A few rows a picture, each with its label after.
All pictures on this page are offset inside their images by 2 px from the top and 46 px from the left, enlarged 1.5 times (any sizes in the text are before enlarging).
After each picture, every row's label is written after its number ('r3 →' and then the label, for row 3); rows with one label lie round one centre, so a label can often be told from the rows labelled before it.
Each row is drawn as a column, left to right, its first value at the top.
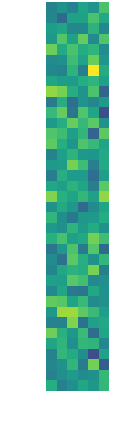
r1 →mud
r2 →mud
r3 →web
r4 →mud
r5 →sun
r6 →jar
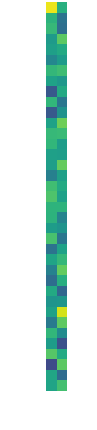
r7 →jar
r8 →web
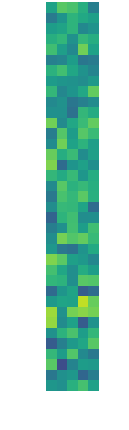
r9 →web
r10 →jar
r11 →jar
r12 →mud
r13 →mud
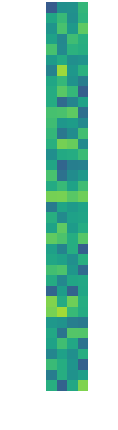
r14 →mud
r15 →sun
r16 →mud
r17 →jar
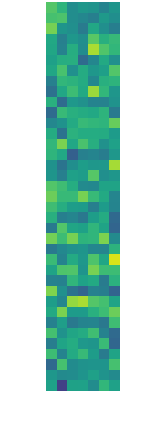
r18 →jar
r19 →sun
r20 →mud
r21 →mud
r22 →mud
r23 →mud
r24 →web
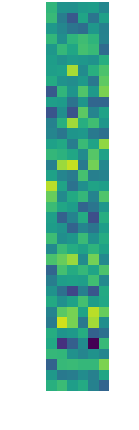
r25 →jar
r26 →web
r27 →web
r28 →mud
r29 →web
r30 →sun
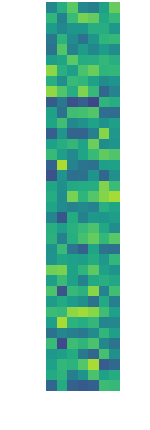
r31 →sun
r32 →web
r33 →sun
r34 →sun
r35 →sun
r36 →jar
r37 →jar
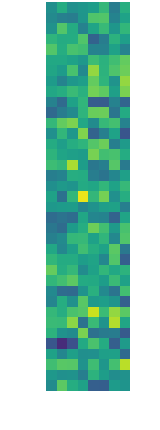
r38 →web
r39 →web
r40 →web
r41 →mud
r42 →sun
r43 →sun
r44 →web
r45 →sun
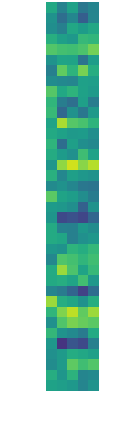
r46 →mud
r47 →web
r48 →web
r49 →web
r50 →web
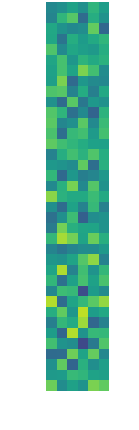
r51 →mud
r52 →sun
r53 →jar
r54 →web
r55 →jar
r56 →mud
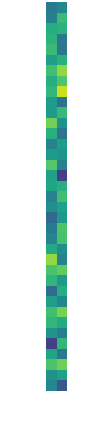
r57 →web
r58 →sun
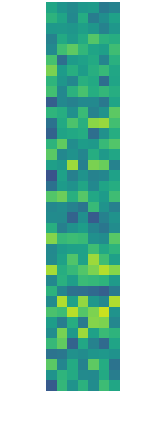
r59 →sun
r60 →mud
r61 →web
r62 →mud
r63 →web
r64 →web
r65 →mud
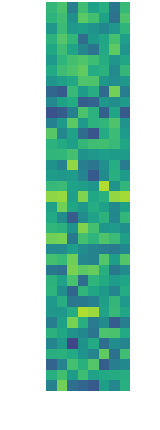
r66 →jar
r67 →jar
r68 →web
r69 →sun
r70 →sun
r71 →jar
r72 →mud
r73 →jar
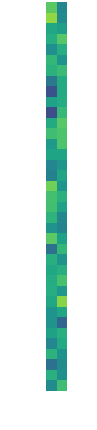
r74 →jar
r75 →mud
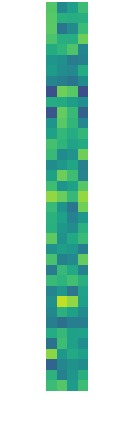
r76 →jar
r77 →mud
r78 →mud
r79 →jar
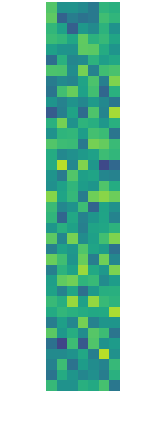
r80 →jar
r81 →web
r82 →mud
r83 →web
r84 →mud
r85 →jar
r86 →sun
